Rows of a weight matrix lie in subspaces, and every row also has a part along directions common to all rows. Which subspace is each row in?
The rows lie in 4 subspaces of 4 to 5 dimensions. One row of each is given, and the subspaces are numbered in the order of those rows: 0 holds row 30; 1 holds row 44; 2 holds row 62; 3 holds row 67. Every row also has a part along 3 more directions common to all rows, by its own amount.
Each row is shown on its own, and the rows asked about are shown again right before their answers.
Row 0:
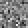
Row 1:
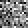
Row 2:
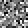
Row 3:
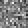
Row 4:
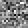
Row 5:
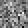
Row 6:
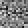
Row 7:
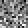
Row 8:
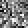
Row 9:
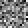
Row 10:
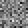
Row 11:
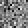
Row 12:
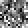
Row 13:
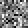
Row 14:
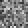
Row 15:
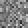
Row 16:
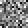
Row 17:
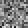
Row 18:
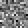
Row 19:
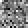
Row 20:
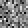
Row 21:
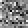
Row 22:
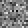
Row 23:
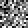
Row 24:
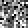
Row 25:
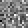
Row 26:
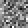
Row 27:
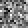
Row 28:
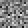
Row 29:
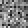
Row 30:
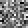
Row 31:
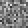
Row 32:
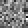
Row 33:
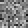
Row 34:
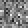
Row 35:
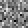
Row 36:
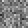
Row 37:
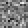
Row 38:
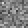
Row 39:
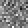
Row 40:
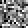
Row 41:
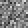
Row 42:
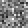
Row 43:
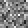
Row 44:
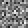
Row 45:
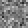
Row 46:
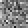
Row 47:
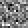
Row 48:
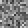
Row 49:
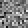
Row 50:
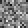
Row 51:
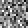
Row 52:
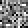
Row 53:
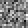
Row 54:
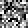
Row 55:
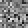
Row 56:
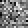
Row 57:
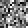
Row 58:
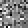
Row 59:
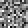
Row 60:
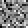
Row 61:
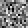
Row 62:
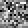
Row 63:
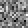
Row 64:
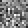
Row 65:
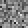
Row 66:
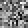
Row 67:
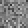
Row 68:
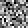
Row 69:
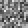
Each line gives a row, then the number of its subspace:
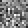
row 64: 0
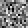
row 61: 3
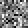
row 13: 3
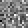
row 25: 0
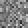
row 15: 2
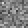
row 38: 1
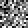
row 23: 3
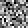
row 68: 3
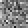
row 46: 1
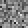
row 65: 2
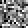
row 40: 2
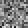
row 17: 3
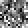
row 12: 0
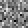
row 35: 2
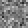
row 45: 0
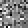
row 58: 2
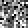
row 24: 0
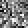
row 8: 2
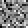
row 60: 2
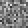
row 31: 3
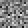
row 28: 1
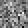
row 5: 0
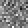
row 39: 3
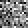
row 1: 1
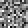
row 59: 1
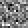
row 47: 2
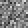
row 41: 1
